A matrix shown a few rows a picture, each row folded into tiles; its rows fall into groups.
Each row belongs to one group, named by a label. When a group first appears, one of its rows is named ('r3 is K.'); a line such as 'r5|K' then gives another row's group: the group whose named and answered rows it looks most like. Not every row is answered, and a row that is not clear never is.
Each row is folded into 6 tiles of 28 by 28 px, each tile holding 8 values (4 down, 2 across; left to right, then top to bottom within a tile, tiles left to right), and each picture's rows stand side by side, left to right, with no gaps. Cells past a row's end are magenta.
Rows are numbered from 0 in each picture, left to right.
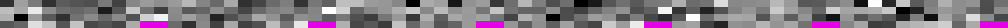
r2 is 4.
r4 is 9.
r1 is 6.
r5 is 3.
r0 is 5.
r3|6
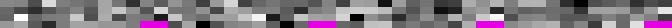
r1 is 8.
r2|5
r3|6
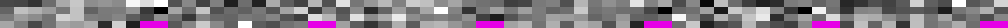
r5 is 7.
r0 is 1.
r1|5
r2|9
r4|8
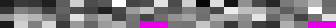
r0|7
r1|8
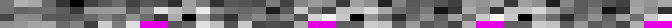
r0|6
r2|5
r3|5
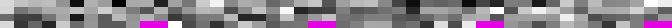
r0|4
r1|4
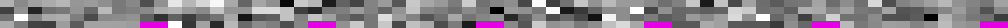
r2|1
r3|3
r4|8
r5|3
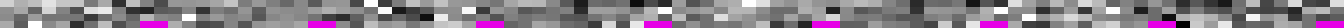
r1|9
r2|3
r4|1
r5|6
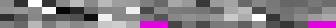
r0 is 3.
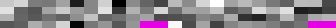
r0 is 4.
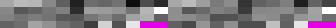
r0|6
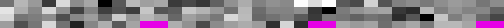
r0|5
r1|1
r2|3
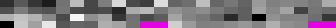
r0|7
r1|3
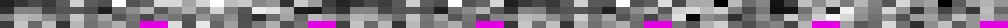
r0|7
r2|7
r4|5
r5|5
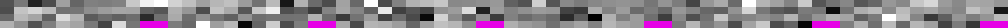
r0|1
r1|4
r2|3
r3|3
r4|1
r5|1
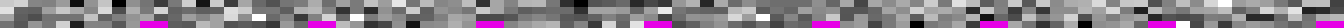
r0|4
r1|8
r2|9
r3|6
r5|9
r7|4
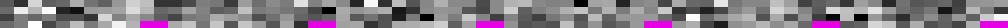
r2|3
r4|9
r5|5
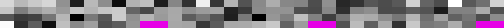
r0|4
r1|3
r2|7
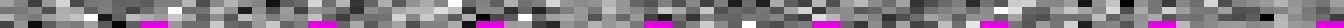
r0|8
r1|5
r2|9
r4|5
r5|6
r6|4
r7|3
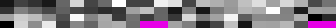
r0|7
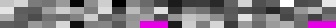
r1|7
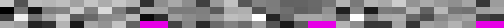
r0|9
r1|8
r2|9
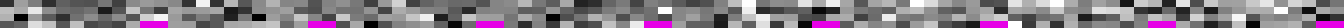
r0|5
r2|8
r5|1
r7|9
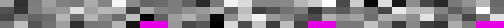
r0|9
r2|8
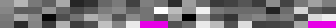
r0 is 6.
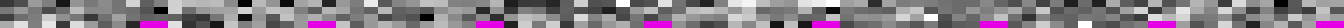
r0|1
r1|4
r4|1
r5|8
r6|5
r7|5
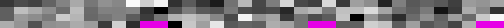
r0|1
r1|7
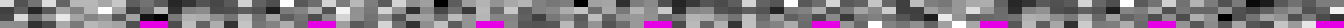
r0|9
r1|7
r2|5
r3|4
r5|3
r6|7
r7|6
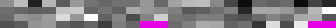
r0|8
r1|6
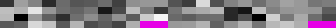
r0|5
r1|3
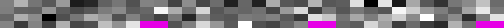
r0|6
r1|5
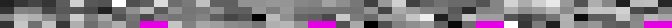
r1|3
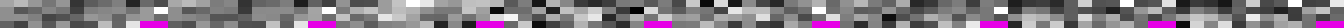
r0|6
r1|6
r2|1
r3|8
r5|6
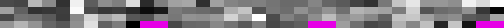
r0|1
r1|8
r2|1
